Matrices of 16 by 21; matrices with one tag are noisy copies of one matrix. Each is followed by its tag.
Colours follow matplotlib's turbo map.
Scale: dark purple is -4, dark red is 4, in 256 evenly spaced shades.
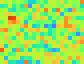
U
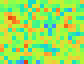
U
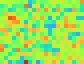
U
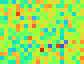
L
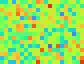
L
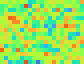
U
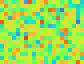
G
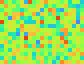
G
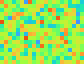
G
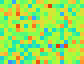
L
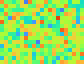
G
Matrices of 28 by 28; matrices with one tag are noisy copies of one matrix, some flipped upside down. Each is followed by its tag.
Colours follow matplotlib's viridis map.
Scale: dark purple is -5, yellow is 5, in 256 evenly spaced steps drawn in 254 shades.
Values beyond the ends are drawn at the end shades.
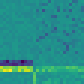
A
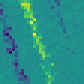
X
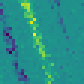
X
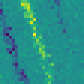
X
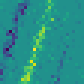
X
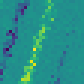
X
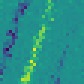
X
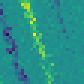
X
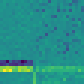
A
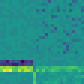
A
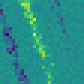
X
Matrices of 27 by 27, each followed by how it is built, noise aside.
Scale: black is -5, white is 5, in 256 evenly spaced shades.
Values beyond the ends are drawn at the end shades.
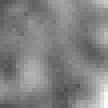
smooth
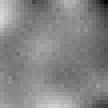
smooth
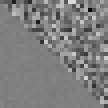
upper triangular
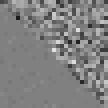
upper triangular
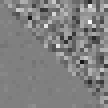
upper triangular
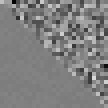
upper triangular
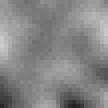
smooth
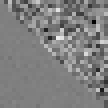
upper triangular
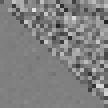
upper triangular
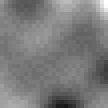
smooth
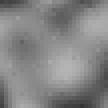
smooth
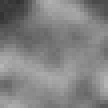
smooth
